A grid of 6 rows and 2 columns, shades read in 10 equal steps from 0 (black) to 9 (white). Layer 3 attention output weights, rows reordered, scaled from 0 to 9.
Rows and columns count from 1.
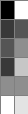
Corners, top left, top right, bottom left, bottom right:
0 9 9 8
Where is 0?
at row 1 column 1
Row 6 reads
9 8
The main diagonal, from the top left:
0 3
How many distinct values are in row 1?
2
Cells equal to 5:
3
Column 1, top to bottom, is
0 2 3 2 5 9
